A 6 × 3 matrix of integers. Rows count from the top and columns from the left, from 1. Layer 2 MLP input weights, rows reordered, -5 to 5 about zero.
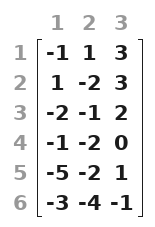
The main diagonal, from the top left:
-1 -2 2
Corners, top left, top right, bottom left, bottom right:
-1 3 -3 -1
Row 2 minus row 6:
4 2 4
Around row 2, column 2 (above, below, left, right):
1 -1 1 3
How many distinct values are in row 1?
3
